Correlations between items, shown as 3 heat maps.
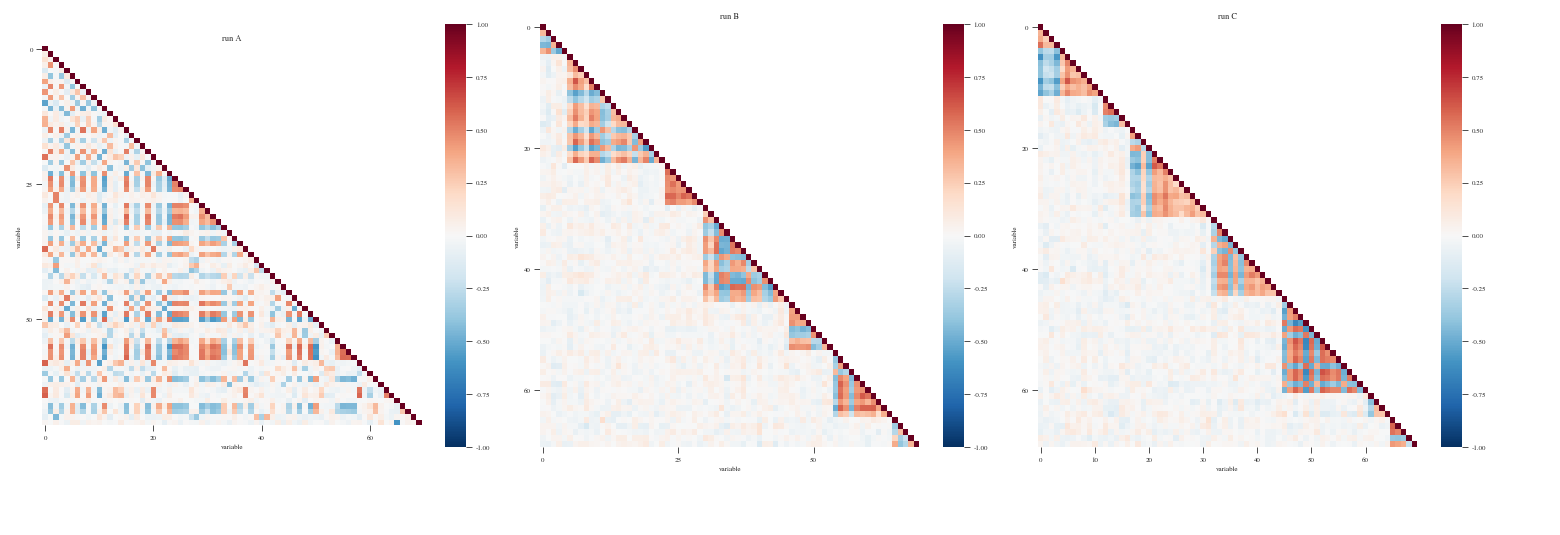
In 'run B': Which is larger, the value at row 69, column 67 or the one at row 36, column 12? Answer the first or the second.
the second
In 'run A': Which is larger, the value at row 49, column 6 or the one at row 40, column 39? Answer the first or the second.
the first
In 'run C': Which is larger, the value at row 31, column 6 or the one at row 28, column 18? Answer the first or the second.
the first
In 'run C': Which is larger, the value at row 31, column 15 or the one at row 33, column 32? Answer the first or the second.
the first
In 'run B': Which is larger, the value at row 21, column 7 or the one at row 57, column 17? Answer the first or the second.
the first
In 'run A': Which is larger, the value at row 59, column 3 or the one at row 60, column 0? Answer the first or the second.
the first
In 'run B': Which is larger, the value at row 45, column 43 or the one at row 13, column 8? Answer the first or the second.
the first
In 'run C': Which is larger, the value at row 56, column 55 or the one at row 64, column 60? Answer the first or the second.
the second
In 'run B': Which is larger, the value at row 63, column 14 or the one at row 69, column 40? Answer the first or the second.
the first
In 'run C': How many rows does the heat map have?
70
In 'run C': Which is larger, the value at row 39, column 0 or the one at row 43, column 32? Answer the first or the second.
the first
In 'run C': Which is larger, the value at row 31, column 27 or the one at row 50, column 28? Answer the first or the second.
the first
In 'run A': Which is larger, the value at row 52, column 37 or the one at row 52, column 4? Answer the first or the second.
the second
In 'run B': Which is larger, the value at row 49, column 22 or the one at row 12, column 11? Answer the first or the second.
the second
